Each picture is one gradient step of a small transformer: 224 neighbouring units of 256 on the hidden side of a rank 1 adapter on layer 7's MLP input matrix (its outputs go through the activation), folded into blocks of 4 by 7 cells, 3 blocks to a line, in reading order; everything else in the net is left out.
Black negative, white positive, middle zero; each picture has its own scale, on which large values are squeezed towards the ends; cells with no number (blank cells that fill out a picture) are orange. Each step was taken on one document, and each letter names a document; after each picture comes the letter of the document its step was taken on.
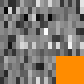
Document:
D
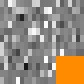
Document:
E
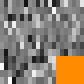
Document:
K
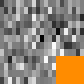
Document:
E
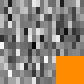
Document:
E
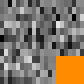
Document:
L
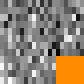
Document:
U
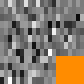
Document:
U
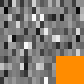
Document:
D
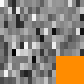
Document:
D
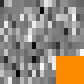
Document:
K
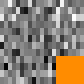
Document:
L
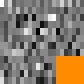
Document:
D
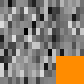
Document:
L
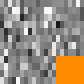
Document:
E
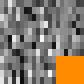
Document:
U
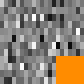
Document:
D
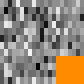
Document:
E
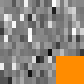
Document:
K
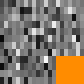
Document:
L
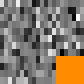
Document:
L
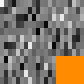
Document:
D
